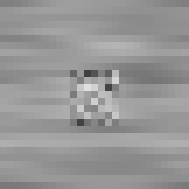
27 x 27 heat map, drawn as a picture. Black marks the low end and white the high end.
Roughest part: centre. Slope: none. Histogram: heavy tails on both sides. Odd patch: rougher, in the centre. Grain: streaks across.
